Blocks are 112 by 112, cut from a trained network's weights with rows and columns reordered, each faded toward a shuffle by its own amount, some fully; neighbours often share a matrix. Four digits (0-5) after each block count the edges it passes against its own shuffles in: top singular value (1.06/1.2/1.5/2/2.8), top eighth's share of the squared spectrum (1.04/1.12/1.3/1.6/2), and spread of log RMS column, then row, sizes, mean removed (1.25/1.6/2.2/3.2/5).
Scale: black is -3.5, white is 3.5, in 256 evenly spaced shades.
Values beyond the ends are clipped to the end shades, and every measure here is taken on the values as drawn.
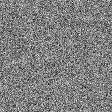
2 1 0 0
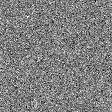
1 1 0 0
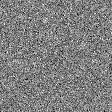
0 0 0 0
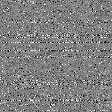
4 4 0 3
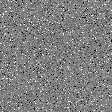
0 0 0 0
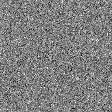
0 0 0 0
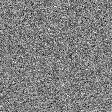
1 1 0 0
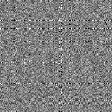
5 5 3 3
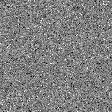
2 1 0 0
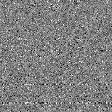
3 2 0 2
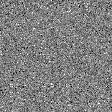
3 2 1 1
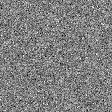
0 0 0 0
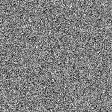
0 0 0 0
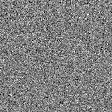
2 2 0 1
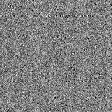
3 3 0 2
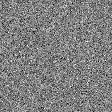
2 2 0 0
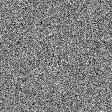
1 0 0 0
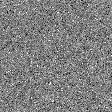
2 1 0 0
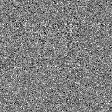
3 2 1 1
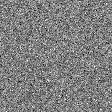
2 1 0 0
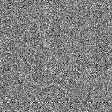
3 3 0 2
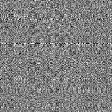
4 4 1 3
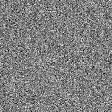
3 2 0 1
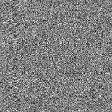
4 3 1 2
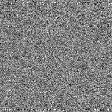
3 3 1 2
